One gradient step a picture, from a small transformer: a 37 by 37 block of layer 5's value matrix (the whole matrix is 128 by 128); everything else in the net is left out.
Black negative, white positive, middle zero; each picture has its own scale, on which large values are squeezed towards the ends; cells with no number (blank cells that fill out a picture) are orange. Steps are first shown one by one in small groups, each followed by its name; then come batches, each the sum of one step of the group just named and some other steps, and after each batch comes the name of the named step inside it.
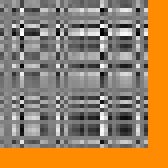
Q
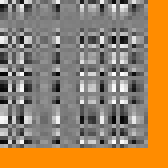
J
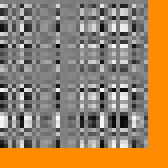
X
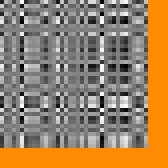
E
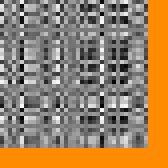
E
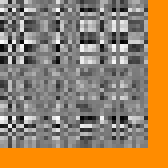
X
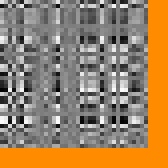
J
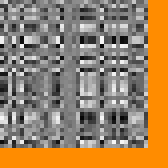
J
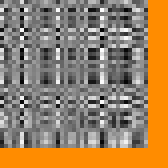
X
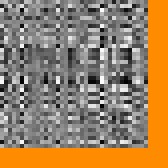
J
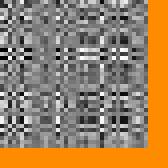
E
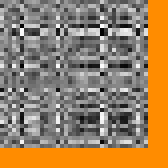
Q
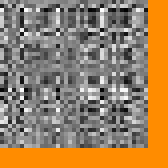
J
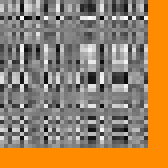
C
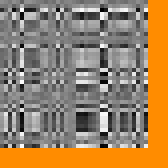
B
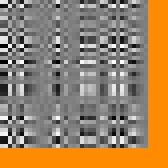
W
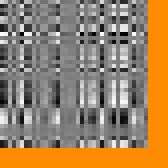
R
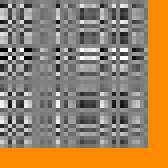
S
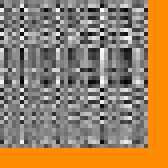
R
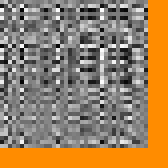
W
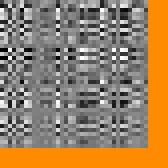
S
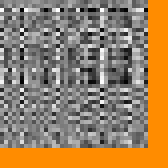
C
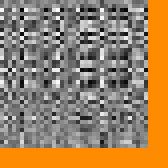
B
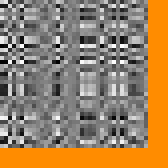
W
